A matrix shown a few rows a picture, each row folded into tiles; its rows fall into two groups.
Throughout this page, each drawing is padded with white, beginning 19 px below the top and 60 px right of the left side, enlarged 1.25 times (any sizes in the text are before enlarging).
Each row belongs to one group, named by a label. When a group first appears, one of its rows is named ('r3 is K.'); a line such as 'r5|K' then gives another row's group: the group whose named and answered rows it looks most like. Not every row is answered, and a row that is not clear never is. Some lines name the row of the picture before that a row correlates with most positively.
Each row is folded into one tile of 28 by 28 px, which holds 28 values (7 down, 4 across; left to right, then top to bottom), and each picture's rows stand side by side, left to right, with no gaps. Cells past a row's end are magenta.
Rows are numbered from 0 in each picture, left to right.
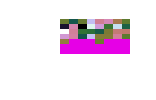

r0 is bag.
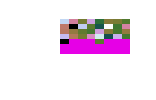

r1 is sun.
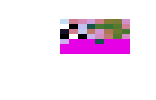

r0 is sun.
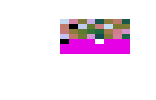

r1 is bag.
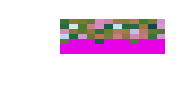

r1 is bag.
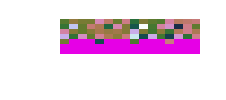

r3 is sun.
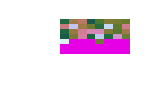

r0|bag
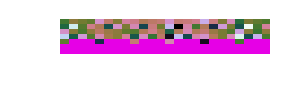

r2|sun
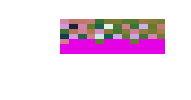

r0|sun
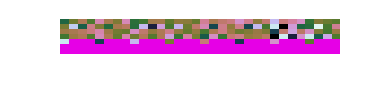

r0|bag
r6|sun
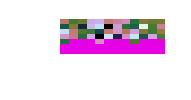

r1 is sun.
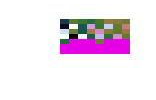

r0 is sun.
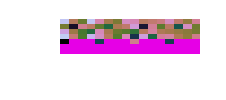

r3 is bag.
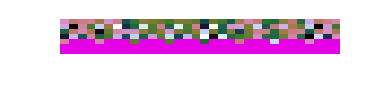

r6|bag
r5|bag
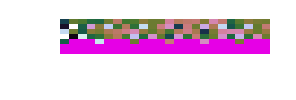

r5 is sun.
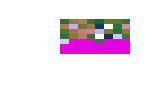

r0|bag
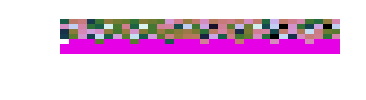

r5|bag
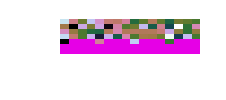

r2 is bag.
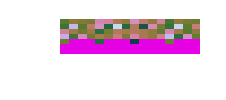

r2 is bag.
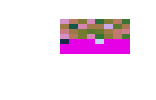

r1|bag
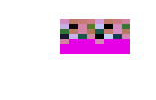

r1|sun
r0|sun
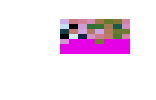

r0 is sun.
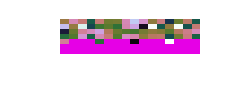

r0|bag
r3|bag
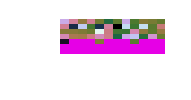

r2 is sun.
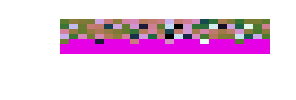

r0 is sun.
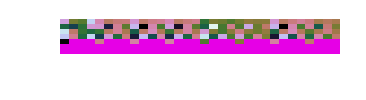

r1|sun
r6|sun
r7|sun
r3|sun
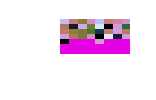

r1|sun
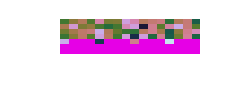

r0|bag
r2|sun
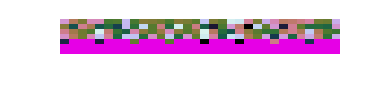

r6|sun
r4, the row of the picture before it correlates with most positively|1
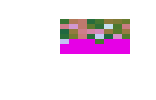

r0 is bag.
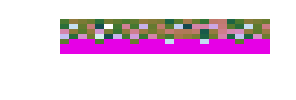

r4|bag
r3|bag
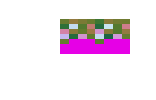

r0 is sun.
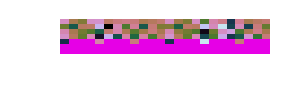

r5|sun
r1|sun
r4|bag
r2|sun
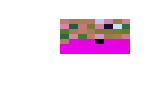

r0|sun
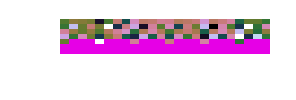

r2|sun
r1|bag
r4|sun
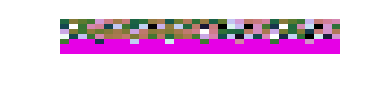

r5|sun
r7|sun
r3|bag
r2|bag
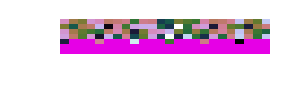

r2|bag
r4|sun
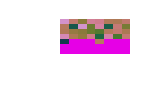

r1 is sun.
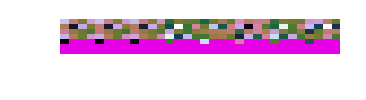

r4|bag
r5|sun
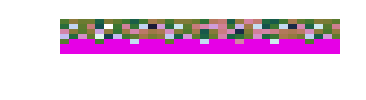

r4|bag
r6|bag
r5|bag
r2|bag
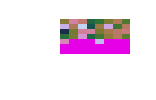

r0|bag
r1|bag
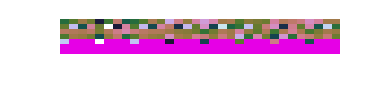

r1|bag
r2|bag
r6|sun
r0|bag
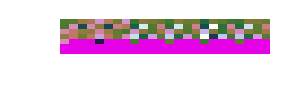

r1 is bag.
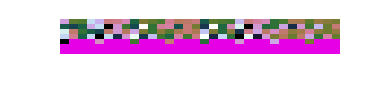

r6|bag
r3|sun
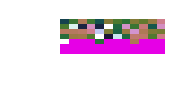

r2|bag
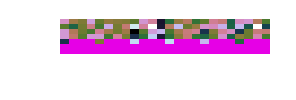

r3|bag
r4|bag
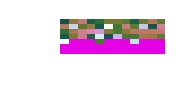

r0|bag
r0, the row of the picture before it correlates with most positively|3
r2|bag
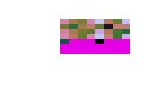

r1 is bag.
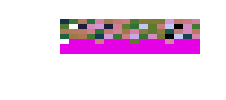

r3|sun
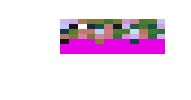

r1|bag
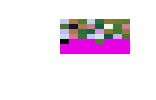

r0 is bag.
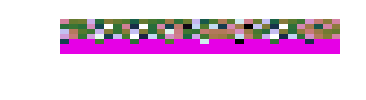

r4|bag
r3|bag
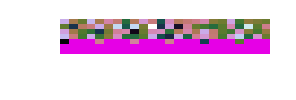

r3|sun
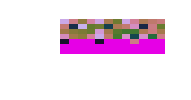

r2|sun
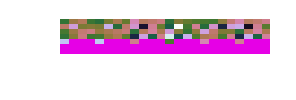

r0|bag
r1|bag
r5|sun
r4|bag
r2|sun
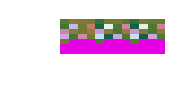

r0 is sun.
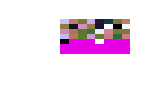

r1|bag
